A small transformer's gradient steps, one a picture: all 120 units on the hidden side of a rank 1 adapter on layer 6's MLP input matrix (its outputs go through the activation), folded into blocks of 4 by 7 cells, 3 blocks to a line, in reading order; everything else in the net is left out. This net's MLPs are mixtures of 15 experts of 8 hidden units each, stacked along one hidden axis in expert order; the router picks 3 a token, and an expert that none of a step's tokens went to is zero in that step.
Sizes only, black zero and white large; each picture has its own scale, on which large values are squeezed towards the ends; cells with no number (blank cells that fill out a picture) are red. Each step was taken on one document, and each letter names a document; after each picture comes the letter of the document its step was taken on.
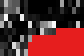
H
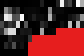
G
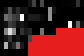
G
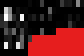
G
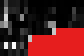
H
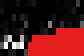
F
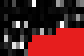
F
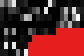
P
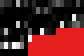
F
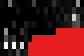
F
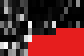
H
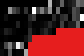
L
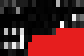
F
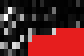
H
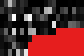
P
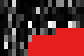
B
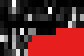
P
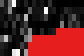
P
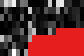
B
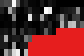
P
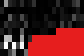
F
